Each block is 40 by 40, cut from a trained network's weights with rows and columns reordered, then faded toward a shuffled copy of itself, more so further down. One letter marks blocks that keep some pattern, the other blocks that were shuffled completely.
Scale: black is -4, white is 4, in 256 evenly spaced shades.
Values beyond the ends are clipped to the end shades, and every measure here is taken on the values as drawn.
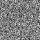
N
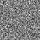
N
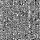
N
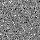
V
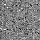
N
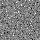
V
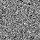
N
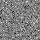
V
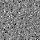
N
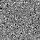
V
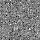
V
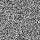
V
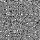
N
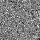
V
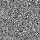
V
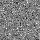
V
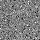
V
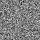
V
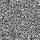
N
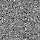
N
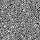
V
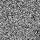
V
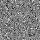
N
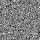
V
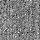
N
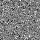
V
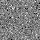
N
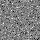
V
